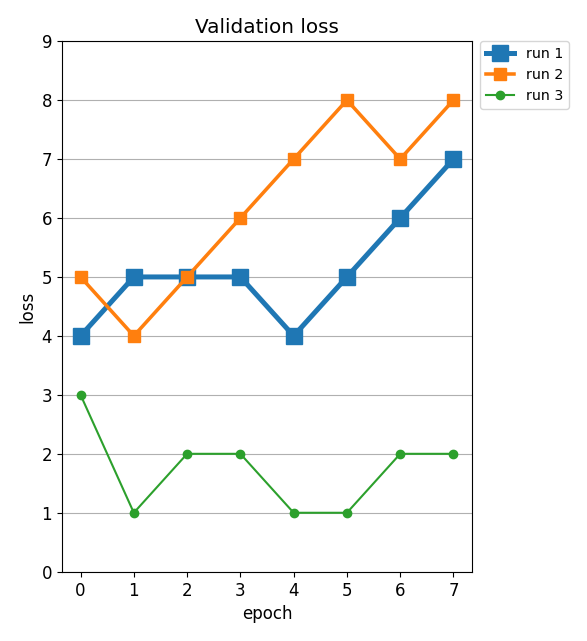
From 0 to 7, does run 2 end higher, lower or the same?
higher
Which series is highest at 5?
run 2
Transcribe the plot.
Title: Validation loss
x-axis: epoch, ticks 0 1 2 3 4 5 6 7
y-axis: loss, ticks 0 1 2 3 4 5 6 7 8 9
Legend: run 1, run 2, run 3
Values:
run 1: 4 5 5 5 4 5 6 7
run 2: 5 4 5 6 7 8 7 8
run 3: 3 1 2 2 1 1 2 2
